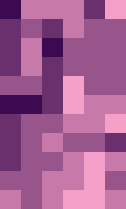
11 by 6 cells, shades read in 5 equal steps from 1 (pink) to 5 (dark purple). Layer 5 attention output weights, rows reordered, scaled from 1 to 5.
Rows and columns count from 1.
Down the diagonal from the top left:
5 3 5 3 3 2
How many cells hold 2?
18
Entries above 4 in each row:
1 0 1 0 0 2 0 0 0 0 0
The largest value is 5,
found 4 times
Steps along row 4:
down up down same same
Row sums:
16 19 20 19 17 19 15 19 15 14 11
